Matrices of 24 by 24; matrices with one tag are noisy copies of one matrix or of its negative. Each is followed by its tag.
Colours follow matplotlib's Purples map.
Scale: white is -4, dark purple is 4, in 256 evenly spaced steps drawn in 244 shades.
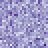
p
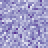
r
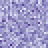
p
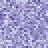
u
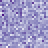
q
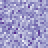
r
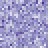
p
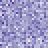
q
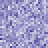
p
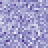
r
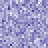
p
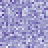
q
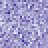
r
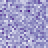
u
